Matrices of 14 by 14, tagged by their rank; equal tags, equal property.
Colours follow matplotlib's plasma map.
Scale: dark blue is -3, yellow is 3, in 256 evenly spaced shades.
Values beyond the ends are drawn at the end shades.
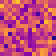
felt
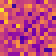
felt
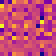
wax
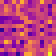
wax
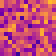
felt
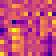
wax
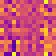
wax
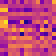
wax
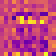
wax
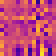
wax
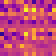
wax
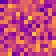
felt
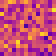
felt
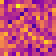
felt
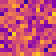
felt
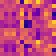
wax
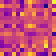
wax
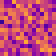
felt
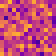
felt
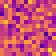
felt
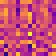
wax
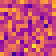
felt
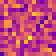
felt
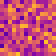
felt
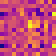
wax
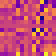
wax
